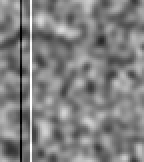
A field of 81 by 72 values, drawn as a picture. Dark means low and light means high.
Columns 11 and 16 differ from the columns beside them. A few values lie far out on both sides of the bulk. On average the colour sits 50% of the way up the scale. There is no overall slope.
